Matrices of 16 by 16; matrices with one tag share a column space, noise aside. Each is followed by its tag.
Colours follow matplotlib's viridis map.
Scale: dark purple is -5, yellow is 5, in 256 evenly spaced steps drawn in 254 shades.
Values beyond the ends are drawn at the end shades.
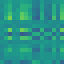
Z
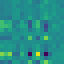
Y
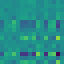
Y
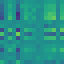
Z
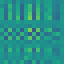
Z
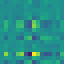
Y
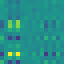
Y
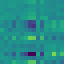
Y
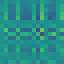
Z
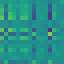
Z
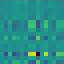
Y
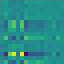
Y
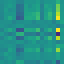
Z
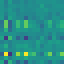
Y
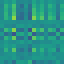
Z
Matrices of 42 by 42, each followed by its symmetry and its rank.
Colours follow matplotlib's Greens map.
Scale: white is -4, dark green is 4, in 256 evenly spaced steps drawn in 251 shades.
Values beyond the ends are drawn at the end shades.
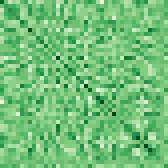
symmetric, rank five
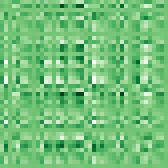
antisymmetric, rank two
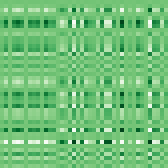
neither, rank one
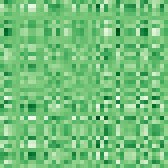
antisymmetric, rank two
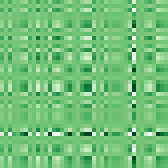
symmetric, rank one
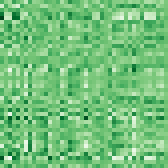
neither, rank three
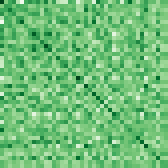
symmetric, rank five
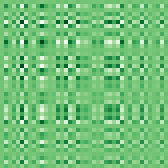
symmetric, rank one
